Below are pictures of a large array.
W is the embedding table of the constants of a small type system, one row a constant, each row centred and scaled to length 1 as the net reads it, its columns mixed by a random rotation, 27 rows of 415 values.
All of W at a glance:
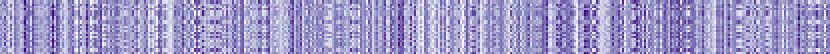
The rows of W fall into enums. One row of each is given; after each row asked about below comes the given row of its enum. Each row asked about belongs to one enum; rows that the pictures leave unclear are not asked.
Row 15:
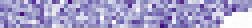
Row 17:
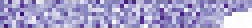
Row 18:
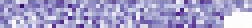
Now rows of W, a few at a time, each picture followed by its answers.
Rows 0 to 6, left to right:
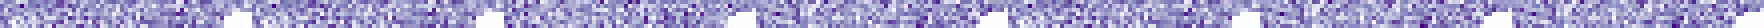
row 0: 18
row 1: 18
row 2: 17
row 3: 15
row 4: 18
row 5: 15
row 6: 15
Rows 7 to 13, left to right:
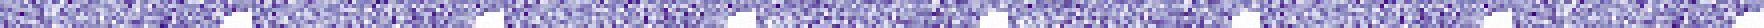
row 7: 15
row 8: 17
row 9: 17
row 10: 18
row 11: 18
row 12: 17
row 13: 15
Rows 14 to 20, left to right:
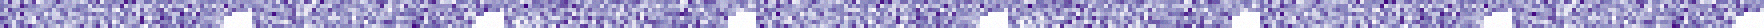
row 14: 17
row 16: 18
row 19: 17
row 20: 15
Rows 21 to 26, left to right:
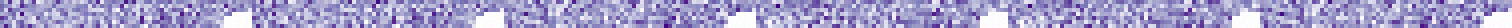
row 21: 17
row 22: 17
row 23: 15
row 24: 18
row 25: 18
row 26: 15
